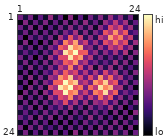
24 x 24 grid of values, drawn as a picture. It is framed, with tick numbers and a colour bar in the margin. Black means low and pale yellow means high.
The centre is the ninth with the highest average. On average the colour sits 30% of the way up the scale. Four bumps rise from the field.
